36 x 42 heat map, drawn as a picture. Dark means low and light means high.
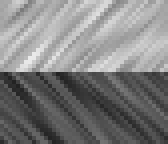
It is made of 2 by 1 panels. Panel 1,1: high, slanting up to the right. Panel 2,1: low, slanting down to the right.
